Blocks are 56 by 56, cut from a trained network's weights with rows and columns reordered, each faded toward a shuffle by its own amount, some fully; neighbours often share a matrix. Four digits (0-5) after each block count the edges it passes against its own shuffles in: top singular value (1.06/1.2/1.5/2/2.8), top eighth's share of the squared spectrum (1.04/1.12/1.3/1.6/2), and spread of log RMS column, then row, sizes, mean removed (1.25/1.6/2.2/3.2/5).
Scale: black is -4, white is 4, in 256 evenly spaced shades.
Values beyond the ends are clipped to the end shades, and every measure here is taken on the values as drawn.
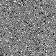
0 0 0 0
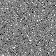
0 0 0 0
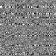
4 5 1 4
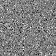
3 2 0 1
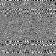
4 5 1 3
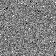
0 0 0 0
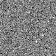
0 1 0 0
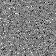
1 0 0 0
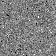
0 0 0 0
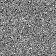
2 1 0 0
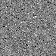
0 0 0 0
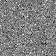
1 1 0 0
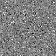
2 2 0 1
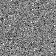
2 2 0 0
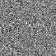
3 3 2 0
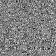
3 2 0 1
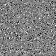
2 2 0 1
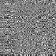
4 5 1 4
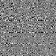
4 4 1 3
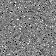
2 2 0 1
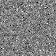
0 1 0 0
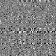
4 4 1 3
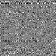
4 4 0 3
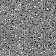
2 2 0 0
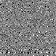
3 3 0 2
